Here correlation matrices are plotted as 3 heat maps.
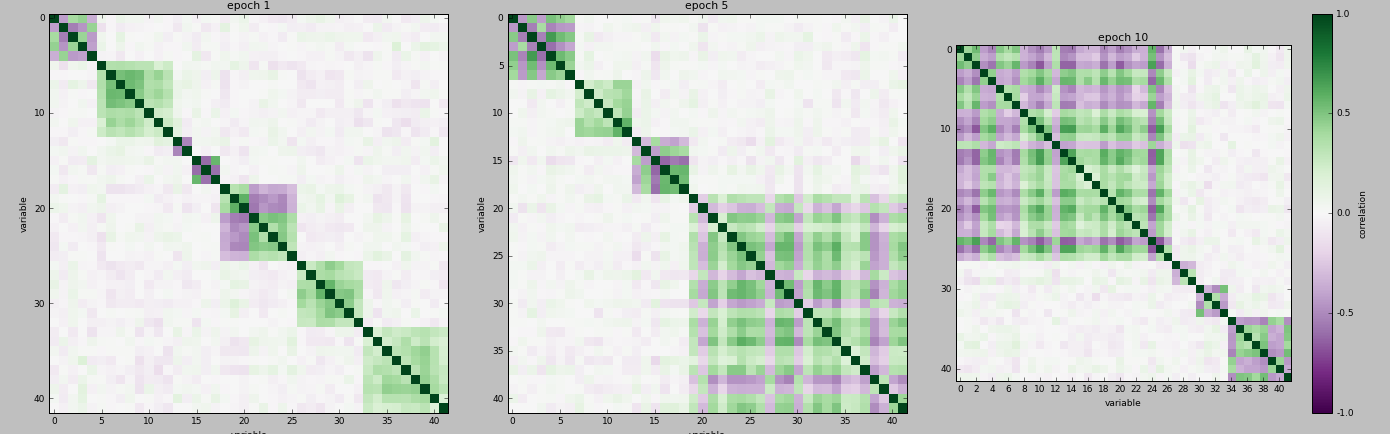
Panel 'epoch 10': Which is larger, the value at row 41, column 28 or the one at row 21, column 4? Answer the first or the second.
the second
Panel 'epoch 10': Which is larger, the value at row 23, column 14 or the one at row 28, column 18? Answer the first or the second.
the first
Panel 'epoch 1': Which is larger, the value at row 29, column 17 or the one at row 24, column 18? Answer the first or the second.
the first
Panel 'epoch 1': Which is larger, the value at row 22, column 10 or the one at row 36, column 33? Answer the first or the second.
the second
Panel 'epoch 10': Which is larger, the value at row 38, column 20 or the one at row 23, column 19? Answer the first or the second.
the second
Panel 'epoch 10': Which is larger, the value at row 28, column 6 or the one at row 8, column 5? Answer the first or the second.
the first
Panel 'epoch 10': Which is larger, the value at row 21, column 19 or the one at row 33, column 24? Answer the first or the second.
the first
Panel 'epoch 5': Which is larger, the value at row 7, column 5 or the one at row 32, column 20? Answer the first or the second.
the first
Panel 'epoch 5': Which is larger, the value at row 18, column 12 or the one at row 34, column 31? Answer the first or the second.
the second
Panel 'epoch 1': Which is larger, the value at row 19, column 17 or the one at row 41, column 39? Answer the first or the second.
the second
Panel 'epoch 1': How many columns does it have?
42
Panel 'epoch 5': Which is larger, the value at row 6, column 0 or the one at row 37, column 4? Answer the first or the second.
the first
